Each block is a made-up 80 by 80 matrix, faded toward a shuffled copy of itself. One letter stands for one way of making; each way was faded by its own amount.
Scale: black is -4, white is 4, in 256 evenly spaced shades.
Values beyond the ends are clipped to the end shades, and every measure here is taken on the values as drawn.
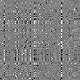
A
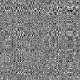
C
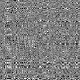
C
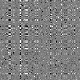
A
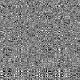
C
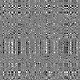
A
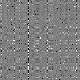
A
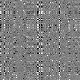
A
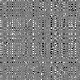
A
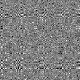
C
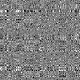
C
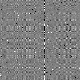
A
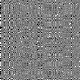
A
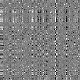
A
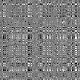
A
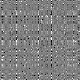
A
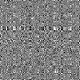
C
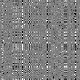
A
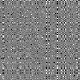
A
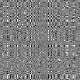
A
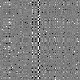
A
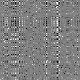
A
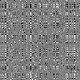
A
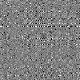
C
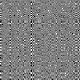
A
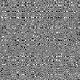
C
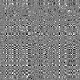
A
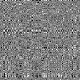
C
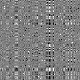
A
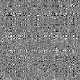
C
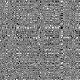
C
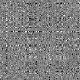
C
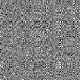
C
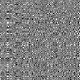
C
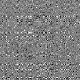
C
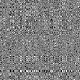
C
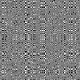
A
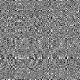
C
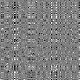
A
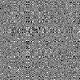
C
